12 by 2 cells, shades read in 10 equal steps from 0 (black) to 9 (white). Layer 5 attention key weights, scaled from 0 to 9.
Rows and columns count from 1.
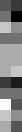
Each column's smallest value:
2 0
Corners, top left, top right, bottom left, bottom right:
3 2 6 3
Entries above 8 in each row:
0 0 0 0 0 0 0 0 0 1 0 0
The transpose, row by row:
3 4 7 4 6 6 6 2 4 9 7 6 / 2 0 5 4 6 6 7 1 4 3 5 3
